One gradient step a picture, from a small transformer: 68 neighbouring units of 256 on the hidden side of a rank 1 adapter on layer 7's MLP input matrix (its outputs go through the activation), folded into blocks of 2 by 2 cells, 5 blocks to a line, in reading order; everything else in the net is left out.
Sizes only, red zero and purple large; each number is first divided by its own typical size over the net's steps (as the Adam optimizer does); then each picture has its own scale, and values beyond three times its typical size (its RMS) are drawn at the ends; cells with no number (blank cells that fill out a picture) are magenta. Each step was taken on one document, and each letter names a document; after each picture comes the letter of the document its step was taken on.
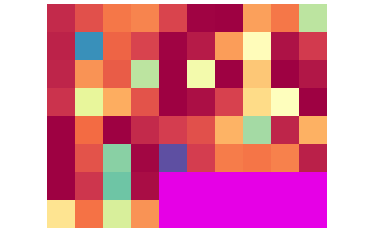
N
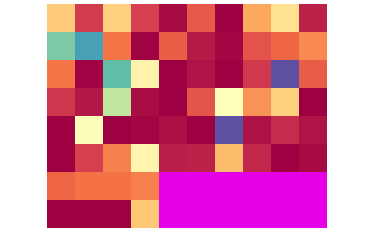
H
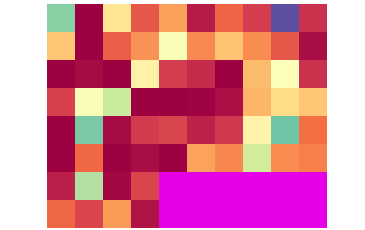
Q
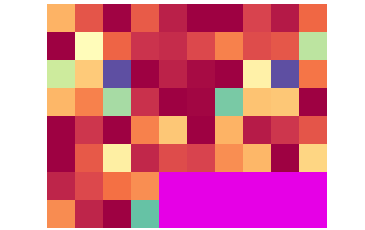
H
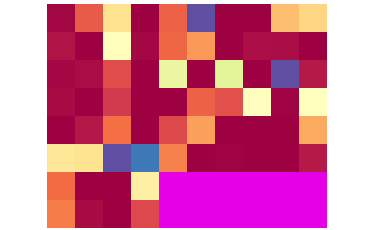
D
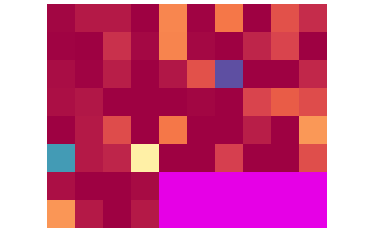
D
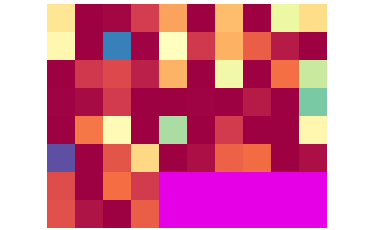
D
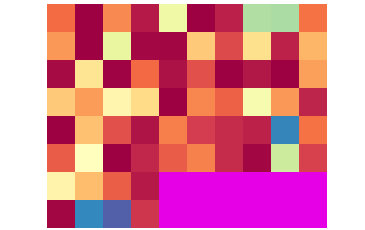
Q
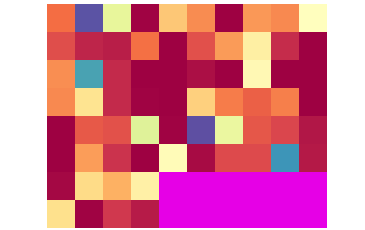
N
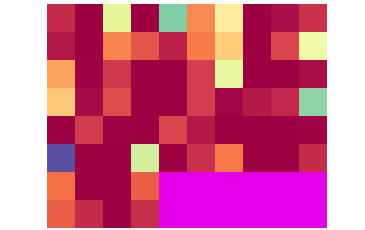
D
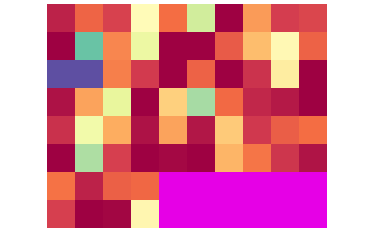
N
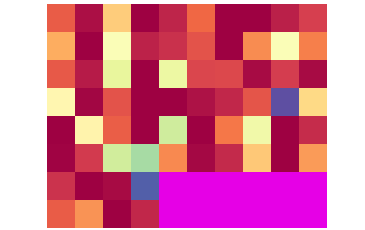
D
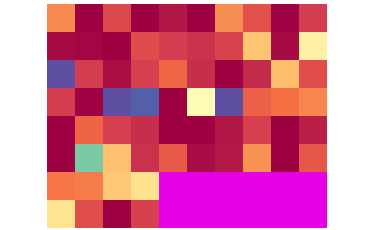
H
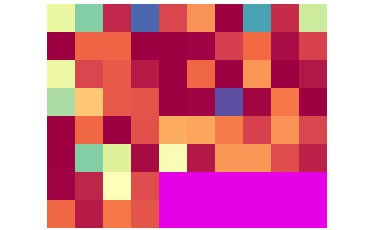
N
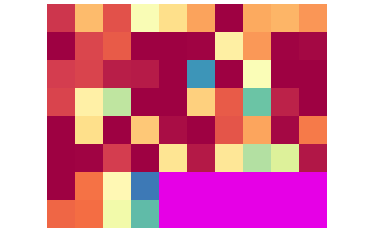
N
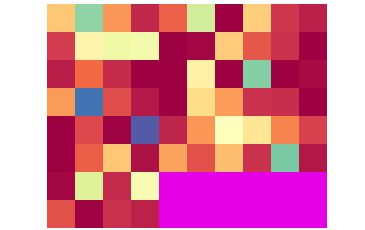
N
